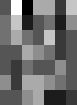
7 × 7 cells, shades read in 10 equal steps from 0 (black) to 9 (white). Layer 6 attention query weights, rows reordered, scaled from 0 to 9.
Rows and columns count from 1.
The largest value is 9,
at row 1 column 2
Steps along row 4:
same up down down down up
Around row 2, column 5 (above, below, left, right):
6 7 3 1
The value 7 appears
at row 1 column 7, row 2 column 2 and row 3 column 5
